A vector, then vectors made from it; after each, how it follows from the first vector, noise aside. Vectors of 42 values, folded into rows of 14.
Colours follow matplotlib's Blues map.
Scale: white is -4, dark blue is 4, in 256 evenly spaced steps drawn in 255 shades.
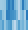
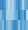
negated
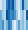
scaled up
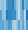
copied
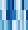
scaled up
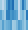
copied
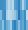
negated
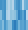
negated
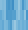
shrunk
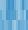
shrunk
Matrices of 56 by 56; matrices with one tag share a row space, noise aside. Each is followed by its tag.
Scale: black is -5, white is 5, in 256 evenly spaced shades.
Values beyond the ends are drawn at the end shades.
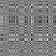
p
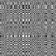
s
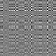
p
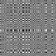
s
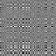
s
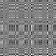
p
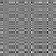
p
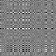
s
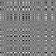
s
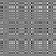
p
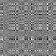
p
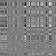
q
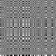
s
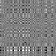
s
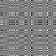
p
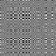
s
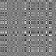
q
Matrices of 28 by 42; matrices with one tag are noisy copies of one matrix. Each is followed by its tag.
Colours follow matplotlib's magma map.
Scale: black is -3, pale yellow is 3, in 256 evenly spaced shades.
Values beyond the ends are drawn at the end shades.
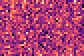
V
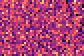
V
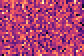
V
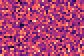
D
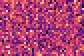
V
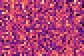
V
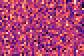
V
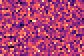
D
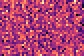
V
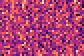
V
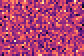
V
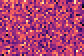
V
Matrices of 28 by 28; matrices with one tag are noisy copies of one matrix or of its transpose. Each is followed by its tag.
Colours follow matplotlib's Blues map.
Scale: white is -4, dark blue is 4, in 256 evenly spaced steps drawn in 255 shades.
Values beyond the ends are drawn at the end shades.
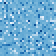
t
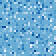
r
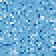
t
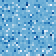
r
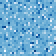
r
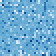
t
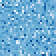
t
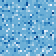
r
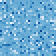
t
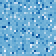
r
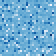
r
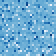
r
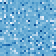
t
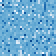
t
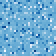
r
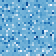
r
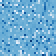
t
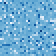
t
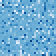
t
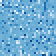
t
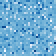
r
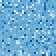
t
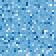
r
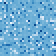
t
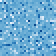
t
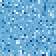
t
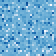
r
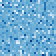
t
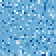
t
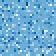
r
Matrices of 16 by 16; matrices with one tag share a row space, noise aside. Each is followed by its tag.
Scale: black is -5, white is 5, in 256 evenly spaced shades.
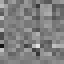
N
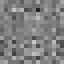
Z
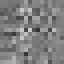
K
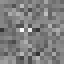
K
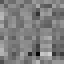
N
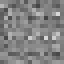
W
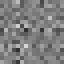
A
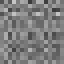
W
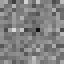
Z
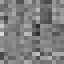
N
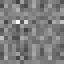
A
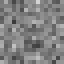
Z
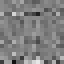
Z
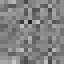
K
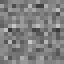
W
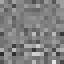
Z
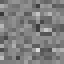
N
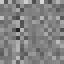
A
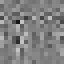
A
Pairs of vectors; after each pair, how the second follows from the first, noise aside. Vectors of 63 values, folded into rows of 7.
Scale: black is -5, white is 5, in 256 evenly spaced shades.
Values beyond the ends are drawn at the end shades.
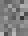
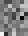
scaled up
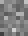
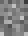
reversed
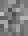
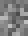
reversed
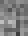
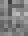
reversed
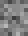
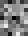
scaled up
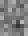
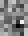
scaled up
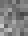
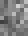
reversed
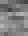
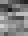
scaled up
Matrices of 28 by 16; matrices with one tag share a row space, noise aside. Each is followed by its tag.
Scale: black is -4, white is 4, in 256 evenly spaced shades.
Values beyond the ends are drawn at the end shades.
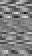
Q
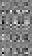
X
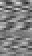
Q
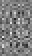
X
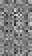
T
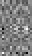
X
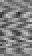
Q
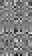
T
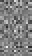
T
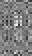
T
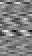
Q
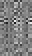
T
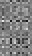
X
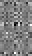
T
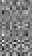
X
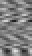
Q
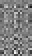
T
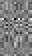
T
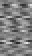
Q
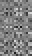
T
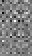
X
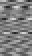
Q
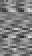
Q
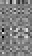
X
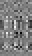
T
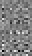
X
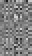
T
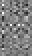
X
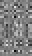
T
